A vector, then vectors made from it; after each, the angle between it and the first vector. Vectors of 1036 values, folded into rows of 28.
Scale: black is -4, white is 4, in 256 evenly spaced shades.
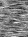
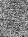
partly aligned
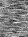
nearly parallel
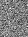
orthogonal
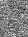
partly aligned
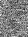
partly aligned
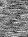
nearly parallel
